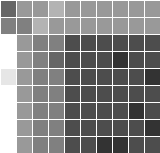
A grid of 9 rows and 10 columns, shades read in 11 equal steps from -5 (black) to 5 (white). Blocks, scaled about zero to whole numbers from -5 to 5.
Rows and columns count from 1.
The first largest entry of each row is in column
4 3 1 1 1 1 1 1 1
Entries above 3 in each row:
0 0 1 1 1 1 1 1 1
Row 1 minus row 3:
-6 0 1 2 3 3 3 3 3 3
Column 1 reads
-1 0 5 5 4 5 5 5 5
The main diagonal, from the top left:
-1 0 0 -1 -2 -2 -2 -2 -2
